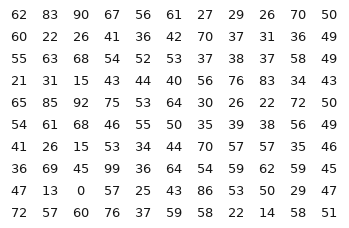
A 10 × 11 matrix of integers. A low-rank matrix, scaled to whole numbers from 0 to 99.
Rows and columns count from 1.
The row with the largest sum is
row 5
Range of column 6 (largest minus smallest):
24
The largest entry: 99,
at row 8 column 4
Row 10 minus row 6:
18 -4 -8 30 -18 9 23 -17 -24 2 2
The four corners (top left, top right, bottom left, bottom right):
62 50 72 51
